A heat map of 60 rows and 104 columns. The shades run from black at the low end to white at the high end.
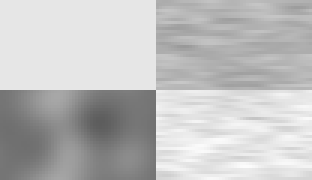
The table splits into 2 rows of 2 panels. Panel 1,1: very high, flat. Panel 1,2: high, streaked across, faint in contrast. Panel 2,1: middling, smooth. Panel 2,2: very high, streaked across, faint in contrast.
